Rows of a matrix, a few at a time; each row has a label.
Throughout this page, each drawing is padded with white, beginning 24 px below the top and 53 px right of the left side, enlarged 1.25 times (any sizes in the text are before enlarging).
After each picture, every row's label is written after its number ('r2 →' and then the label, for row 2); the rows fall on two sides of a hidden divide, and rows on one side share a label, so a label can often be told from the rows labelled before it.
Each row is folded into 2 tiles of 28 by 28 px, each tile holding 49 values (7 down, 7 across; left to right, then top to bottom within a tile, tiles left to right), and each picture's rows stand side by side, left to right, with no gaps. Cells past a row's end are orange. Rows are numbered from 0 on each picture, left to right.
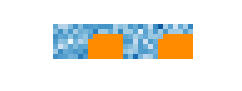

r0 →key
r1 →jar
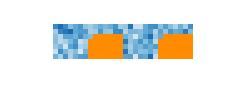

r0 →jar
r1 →jar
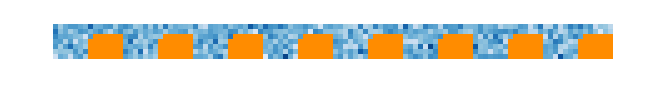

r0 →jar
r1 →jar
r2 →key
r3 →jar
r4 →jar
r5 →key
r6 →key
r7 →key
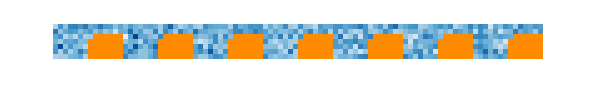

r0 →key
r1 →key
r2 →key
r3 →jar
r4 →key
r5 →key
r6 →key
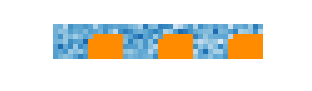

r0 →key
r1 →jar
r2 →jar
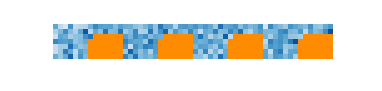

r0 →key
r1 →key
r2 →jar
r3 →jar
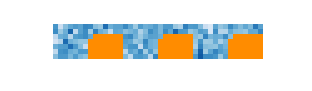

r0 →key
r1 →jar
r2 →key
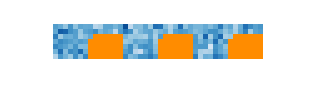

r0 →key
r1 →key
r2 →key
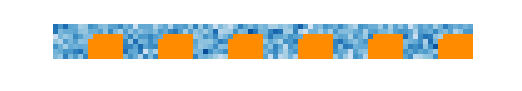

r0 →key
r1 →key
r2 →jar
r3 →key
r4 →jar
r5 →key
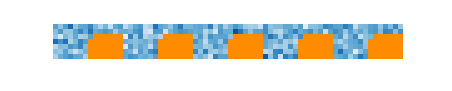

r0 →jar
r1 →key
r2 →jar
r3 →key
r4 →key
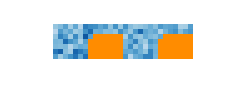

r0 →key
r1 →key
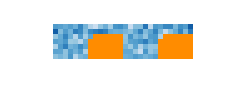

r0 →jar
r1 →key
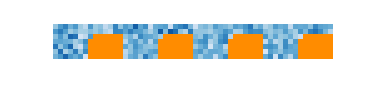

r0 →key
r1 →key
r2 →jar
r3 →jar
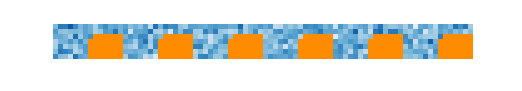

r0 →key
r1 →jar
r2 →jar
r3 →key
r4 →jar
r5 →key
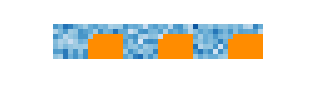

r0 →jar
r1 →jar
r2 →jar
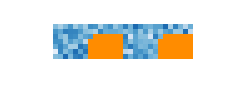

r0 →key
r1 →jar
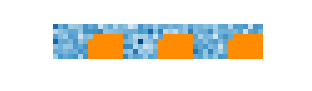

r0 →jar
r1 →key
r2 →jar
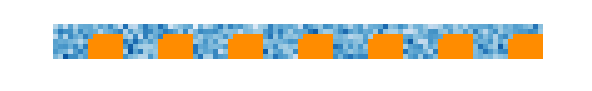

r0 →key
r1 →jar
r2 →key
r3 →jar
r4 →key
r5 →jar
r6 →jar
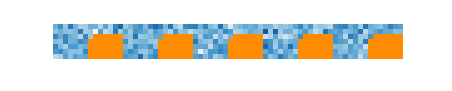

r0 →jar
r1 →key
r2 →jar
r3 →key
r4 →jar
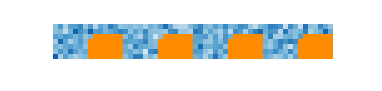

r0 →jar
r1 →jar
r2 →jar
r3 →jar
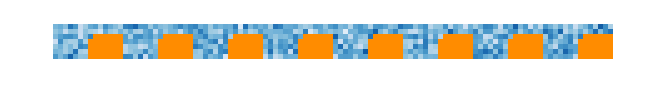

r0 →key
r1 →jar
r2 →key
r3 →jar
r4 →jar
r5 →jar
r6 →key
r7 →key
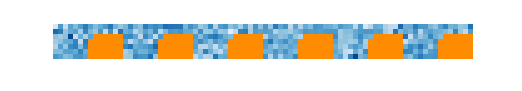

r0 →key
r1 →key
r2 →jar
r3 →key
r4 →jar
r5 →key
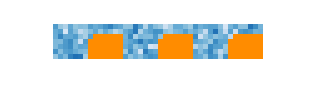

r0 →key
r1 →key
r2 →jar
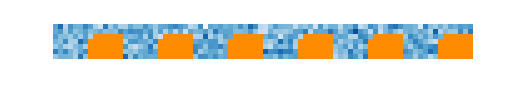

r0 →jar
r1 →key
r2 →key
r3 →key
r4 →jar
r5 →key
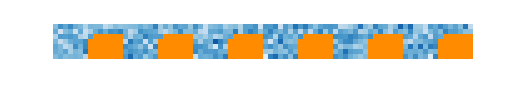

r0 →jar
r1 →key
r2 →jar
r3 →key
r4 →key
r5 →key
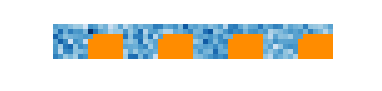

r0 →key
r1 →key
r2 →key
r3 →jar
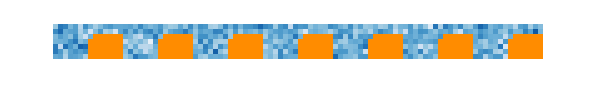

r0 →key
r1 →jar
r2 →key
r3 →jar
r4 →key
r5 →jar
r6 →jar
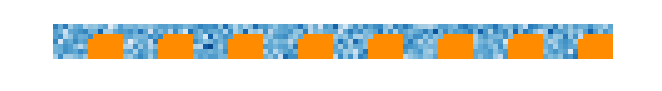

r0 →jar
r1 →key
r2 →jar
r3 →key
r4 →jar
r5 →jar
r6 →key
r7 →key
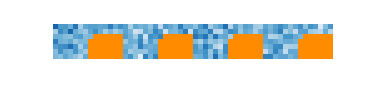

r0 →key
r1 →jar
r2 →key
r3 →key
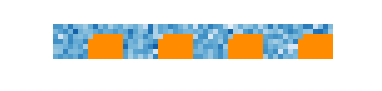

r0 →jar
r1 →key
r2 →key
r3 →jar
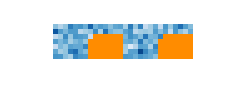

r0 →key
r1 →key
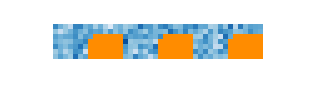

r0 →jar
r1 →jar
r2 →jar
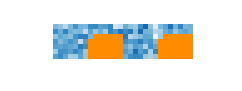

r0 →key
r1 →key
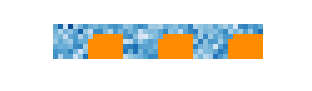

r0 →jar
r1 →key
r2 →key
